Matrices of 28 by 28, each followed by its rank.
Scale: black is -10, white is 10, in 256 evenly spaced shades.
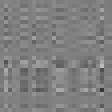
two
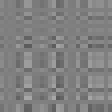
one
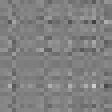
two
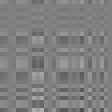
one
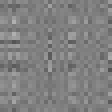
two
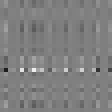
one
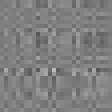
two
